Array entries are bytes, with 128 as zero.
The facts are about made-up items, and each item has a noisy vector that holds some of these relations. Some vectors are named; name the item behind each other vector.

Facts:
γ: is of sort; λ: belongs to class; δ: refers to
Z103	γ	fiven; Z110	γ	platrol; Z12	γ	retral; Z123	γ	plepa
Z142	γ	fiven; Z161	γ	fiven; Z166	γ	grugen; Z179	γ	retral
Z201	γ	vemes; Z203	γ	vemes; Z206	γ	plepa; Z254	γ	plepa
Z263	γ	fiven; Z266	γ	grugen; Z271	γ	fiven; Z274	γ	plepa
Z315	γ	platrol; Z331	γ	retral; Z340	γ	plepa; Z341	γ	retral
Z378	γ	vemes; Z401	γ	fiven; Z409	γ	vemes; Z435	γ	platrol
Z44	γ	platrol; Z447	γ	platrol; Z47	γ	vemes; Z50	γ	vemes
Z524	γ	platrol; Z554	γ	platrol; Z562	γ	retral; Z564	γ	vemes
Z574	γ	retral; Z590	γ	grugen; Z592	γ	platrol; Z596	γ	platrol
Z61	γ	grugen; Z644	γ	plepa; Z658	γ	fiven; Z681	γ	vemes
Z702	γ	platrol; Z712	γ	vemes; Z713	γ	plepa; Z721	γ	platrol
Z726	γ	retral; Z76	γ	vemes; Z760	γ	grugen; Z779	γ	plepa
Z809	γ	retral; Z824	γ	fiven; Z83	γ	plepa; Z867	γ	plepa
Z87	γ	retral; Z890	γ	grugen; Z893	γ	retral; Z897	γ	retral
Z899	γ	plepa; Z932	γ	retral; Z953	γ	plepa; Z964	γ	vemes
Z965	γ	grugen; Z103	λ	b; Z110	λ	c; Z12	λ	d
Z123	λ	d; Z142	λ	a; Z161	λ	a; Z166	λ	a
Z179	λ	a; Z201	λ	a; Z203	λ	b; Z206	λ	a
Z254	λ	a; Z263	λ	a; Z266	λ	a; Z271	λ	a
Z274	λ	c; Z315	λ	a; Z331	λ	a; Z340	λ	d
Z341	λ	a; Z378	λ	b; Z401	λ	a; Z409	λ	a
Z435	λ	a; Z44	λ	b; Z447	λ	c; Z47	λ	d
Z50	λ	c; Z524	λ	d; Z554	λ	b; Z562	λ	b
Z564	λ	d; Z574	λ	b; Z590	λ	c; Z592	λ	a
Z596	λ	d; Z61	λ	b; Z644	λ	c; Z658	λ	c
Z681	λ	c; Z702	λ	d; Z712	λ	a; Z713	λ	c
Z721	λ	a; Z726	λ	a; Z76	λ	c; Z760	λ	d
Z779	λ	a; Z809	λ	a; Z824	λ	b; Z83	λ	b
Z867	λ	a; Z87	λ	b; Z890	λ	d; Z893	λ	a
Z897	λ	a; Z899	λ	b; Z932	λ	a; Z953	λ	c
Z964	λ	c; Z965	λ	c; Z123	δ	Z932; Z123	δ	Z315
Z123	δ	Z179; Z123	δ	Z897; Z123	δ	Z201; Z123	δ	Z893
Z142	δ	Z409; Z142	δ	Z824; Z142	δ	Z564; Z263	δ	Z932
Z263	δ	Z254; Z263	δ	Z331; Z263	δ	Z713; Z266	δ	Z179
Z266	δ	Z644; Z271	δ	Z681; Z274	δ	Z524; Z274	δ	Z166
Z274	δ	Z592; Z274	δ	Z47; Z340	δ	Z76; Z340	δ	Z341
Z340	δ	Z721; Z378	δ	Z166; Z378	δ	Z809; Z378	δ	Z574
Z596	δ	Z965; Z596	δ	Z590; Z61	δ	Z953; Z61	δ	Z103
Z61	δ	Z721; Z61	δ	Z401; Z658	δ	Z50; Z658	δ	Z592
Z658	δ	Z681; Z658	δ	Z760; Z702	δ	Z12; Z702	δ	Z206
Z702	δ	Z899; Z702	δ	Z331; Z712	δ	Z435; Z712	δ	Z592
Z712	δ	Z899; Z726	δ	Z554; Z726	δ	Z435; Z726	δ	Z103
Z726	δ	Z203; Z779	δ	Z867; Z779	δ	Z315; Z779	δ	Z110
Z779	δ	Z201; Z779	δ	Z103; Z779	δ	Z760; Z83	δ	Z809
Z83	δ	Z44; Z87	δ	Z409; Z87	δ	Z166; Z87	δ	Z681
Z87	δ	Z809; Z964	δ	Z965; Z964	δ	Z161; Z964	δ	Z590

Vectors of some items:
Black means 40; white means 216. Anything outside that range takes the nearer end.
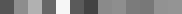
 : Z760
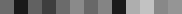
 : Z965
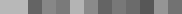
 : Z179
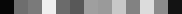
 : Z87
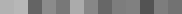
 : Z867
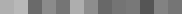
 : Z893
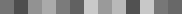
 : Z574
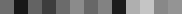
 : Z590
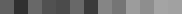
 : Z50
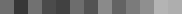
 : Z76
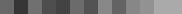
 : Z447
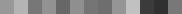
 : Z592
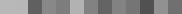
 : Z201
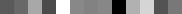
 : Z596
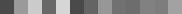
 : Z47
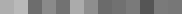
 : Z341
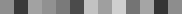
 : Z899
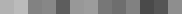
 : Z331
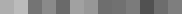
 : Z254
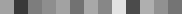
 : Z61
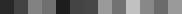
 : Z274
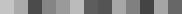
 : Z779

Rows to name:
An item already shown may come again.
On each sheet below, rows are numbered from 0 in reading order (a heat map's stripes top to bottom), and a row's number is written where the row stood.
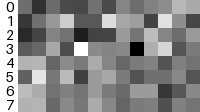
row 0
Z110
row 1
Z83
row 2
Z274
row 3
Z596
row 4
Z867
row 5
Z809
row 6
Z726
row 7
Z867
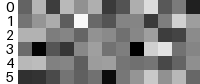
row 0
Z271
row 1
Z123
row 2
Z435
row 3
Z964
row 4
Z263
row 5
Z681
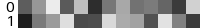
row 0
Z702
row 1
Z378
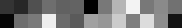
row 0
Z658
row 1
Z87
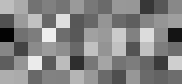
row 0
Z726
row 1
Z564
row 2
Z87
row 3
Z824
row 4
Z702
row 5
Z161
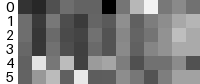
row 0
Z658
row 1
Z713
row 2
Z644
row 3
Z447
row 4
Z809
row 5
Z340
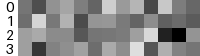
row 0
Z44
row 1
Z166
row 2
Z712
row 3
Z103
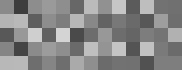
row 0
Z562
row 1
Z266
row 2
Z12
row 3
Z824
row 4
Z932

